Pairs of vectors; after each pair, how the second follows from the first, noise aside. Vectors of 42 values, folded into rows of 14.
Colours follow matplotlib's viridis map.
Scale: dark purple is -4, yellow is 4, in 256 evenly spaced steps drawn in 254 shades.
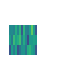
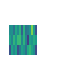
copied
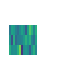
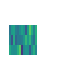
copied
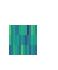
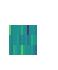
partly zeroed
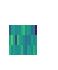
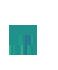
partly zeroed
